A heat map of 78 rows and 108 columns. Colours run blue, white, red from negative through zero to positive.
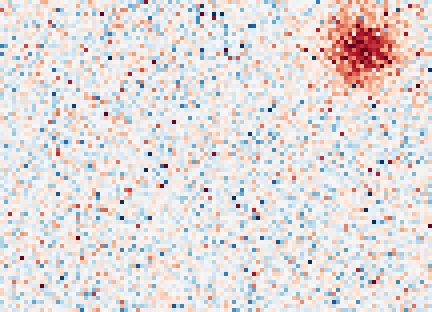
Mirror symmetry: none. Ninth with the highest average: top right. Bumps: one, in the top right. Odd rows or columns: none. Average level on the scale: 50%.
